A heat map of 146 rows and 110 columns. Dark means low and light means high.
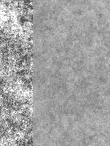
The distribution is heavy-tailed on both sides. No single row or column stands out from its neighbours. The texture is blotchy. A vertical seam about 30% of the way across splits the table, and the right part is calmer. No regular stripes run through it. The top left is the ninth with the highest average. No overall slope runs across the table.
